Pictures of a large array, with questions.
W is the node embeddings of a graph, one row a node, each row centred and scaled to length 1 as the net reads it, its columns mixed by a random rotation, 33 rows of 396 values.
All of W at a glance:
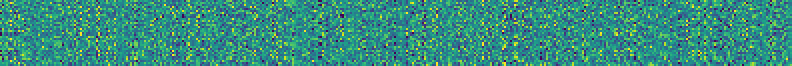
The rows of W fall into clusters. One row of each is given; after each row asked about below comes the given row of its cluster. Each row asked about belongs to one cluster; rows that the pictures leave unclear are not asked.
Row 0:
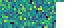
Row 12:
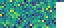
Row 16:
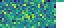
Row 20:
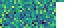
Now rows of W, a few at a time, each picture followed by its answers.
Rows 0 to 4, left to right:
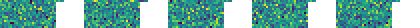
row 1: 12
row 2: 0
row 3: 16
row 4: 20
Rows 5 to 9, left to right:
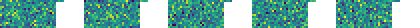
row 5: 12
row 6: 16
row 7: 20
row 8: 20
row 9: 16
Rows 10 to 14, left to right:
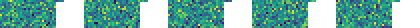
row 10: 12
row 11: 0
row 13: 20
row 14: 16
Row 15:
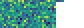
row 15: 12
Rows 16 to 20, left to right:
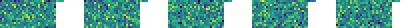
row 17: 16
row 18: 0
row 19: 12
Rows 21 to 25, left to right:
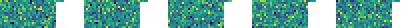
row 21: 0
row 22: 0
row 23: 20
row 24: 12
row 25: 16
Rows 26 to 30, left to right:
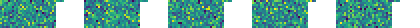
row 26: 0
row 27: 16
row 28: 0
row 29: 0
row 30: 12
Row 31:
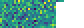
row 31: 20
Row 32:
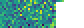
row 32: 20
